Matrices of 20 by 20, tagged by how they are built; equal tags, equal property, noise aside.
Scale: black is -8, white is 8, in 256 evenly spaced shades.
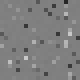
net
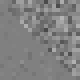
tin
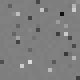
net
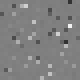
net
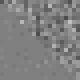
tin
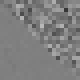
tin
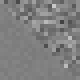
tin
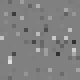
net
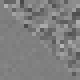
tin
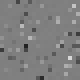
net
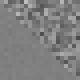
tin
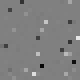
net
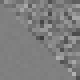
tin
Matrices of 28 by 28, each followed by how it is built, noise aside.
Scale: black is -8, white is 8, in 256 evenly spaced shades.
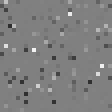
sparse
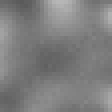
smooth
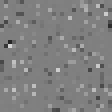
sparse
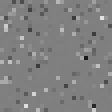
sparse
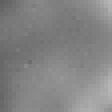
smooth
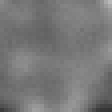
smooth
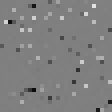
sparse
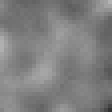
smooth
